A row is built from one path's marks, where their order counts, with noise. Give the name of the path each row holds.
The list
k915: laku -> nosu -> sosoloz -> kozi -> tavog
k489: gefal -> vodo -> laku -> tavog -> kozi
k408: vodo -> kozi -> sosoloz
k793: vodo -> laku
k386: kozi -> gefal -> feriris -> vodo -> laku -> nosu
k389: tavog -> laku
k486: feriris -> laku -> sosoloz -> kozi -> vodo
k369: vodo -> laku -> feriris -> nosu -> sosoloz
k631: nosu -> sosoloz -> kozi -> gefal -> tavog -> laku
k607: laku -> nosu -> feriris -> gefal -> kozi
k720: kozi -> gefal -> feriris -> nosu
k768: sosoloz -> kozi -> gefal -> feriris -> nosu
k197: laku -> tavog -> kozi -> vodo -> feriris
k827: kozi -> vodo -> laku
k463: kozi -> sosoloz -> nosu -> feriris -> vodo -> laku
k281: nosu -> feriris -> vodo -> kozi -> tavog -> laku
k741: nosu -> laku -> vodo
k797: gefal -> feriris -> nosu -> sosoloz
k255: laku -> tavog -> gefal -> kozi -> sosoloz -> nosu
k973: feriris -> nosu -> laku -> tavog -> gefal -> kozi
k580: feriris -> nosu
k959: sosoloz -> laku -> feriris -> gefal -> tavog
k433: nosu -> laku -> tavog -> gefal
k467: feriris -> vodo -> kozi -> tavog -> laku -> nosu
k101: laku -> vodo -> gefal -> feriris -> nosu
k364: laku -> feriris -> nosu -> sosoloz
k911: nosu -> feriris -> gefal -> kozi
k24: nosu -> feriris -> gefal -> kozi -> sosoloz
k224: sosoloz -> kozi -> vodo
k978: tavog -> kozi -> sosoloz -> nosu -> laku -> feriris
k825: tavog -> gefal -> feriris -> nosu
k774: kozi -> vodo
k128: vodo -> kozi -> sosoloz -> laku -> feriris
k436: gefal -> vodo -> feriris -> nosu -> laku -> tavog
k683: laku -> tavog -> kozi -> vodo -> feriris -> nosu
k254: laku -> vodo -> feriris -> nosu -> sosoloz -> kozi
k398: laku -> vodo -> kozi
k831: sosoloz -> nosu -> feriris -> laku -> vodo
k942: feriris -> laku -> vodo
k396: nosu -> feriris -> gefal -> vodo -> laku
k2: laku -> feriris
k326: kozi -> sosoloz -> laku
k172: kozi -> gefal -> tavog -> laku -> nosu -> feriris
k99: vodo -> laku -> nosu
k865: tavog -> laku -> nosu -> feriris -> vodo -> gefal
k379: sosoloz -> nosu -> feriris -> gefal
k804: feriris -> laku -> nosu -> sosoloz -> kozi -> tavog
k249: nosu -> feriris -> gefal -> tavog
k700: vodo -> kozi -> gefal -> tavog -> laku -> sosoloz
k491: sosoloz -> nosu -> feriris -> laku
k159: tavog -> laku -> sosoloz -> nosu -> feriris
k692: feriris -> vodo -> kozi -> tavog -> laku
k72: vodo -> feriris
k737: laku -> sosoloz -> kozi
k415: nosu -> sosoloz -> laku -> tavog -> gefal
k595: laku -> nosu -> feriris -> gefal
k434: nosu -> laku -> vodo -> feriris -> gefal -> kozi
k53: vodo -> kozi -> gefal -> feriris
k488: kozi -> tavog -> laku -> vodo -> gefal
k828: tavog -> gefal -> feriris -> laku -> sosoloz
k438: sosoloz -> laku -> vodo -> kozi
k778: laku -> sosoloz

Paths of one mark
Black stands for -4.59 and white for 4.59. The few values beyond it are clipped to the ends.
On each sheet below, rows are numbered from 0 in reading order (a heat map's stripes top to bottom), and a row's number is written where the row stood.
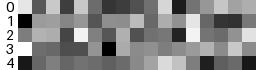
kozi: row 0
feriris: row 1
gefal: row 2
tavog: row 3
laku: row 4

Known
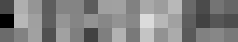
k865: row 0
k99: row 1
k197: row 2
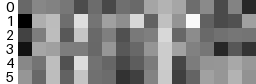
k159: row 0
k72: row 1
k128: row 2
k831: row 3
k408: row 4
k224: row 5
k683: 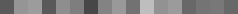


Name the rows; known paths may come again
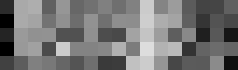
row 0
k607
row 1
k369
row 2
k491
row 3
k793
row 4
k778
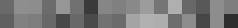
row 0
k828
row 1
k159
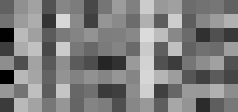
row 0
k683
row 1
k489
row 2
k741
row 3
k386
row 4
k326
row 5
k99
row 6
k224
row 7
k797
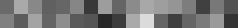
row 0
k433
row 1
k737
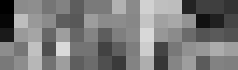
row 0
k2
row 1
k580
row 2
k254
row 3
k408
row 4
k768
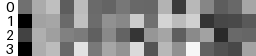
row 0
k720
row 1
k942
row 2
k379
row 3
k72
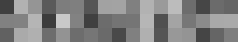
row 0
k865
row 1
k700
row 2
k24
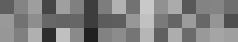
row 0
k197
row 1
k978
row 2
k488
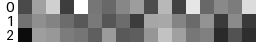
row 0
k53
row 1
k415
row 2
k831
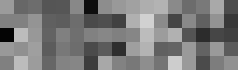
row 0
k389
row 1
k915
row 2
k595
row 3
k631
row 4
k825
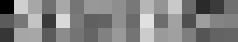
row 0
k396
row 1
k827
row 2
k281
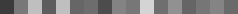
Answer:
k128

